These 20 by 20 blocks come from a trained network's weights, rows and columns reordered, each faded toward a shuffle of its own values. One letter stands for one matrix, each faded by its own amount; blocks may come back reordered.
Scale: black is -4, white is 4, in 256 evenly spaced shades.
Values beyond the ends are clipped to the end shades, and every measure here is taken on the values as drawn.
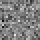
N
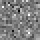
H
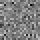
N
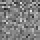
N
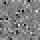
H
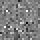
H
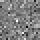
H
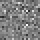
N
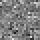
N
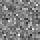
N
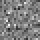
N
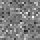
H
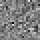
N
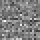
N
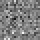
N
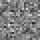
N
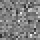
N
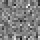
N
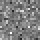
H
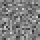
N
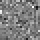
H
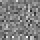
N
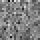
N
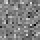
H
